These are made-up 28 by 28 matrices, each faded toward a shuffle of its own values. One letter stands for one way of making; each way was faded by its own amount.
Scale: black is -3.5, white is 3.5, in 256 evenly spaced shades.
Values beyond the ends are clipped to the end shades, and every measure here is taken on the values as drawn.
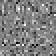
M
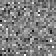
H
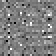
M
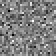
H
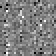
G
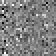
G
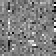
G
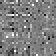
M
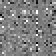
M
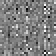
G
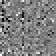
G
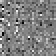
G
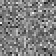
H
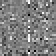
G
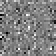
G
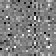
M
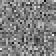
H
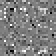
M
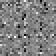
G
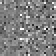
G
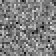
H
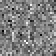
H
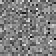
H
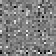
G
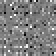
M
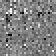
G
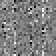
G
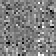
G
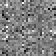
G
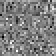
H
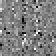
G
